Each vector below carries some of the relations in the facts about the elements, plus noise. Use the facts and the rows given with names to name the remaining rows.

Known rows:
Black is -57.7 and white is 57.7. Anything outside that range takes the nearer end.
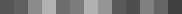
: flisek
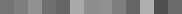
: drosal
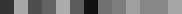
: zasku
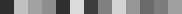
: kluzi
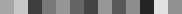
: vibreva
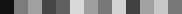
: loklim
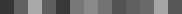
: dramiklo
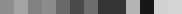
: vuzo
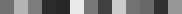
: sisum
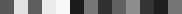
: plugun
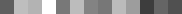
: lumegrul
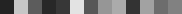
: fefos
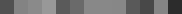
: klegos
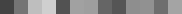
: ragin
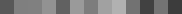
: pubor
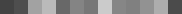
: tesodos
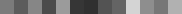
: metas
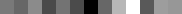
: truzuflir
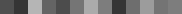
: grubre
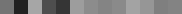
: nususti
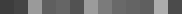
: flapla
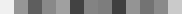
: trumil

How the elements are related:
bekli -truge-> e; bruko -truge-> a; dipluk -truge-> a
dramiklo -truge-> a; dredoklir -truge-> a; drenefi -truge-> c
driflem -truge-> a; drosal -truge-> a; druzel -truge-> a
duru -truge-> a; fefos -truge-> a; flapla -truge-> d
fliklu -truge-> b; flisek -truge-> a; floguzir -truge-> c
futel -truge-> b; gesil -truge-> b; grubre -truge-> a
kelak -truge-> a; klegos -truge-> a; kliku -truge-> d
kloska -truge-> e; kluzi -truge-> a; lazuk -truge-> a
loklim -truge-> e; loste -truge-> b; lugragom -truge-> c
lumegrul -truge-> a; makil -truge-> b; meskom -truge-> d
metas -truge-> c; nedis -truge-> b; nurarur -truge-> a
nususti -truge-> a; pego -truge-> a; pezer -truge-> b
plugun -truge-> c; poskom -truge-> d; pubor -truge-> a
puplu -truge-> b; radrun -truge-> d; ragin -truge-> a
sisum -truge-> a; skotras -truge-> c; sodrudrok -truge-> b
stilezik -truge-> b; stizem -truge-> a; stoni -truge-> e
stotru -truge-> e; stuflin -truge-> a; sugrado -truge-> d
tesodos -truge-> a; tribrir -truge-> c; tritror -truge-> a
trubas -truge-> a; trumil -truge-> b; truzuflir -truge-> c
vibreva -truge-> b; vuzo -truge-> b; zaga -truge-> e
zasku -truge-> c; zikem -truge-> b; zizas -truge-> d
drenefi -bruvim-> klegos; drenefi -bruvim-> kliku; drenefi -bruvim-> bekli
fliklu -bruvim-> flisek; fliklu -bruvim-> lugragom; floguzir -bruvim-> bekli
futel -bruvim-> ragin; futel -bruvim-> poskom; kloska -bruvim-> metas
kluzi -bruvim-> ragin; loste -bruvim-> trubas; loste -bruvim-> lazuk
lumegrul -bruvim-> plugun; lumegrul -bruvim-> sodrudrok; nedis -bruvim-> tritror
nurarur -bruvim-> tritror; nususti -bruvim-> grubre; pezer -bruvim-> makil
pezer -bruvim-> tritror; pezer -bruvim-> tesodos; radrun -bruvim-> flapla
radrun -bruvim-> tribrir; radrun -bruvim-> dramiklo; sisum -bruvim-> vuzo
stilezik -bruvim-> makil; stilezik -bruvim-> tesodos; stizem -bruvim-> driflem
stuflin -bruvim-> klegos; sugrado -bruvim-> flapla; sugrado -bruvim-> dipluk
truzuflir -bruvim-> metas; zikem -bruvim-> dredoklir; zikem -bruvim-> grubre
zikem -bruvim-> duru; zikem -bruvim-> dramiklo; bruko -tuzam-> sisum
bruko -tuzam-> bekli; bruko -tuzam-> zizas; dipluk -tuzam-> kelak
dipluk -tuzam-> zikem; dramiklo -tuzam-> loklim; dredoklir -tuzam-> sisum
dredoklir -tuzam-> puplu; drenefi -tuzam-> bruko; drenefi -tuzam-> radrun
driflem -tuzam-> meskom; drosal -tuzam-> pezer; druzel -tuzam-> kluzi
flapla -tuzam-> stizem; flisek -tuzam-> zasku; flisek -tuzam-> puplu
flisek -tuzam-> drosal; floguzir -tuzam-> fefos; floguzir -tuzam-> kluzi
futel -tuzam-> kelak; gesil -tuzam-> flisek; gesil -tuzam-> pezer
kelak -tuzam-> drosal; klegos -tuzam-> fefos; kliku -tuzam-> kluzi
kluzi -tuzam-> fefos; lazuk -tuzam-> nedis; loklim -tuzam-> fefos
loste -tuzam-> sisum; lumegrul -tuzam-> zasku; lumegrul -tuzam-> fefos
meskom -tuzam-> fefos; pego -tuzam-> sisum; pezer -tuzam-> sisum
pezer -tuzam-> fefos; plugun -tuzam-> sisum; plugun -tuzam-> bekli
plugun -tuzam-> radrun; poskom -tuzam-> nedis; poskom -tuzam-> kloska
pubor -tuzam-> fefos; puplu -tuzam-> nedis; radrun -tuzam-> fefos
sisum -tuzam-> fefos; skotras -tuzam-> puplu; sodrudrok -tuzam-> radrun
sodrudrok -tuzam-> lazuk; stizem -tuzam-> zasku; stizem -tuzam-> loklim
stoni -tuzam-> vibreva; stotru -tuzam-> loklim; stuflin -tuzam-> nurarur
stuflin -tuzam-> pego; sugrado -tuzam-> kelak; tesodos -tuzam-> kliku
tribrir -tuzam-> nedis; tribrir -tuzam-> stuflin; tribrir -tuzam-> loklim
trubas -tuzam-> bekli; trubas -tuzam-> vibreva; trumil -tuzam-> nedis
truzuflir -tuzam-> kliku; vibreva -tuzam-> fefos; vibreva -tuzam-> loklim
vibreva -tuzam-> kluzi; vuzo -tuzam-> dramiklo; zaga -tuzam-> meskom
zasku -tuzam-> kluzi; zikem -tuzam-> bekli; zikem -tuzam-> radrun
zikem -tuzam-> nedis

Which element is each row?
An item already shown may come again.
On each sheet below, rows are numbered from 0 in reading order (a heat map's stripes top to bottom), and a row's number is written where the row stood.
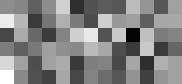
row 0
skotras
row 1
pezer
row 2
bekli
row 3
lazuk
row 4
gesil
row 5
zikem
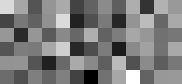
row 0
gesil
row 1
lugragom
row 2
sugrado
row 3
lugragom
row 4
radrun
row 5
truzuflir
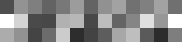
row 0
meskom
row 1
nedis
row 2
drenefi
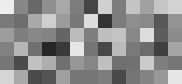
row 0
stilezik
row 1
poskom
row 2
nurarur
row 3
sisum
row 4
tritror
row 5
puplu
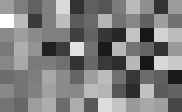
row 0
skotras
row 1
loste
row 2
vuzo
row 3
sisum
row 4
vuzo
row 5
trubas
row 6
lazuk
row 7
stizem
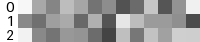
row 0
futel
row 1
stizem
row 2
stilezik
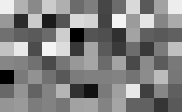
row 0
futel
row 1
kloska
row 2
tribrir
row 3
sodrudrok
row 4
zizas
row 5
kliku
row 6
floguzir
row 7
bruko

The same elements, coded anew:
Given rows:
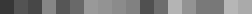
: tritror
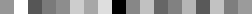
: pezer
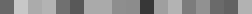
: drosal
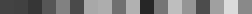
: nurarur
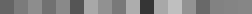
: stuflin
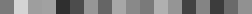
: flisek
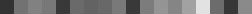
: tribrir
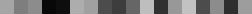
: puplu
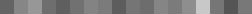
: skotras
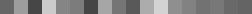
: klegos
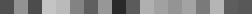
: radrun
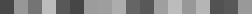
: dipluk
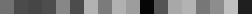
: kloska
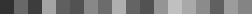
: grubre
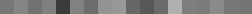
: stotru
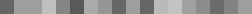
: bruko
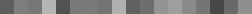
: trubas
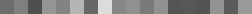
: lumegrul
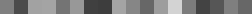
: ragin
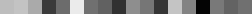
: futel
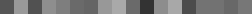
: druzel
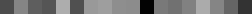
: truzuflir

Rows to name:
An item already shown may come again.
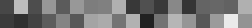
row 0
kliku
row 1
nurarur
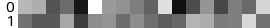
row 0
sodrudrok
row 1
bekli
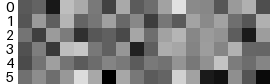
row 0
fefos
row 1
flapla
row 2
lazuk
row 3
radrun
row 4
skotras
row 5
kluzi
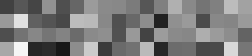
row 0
tritror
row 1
gesil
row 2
drenefi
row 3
vuzo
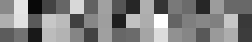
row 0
vibreva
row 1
sisum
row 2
fefos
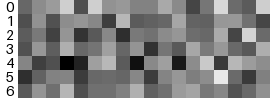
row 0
plugun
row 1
floguzir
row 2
lugragom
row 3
flapla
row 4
nedis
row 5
tribrir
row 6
trubas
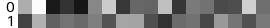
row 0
vuzo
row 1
zasku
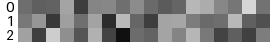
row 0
bekli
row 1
loklim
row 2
poskom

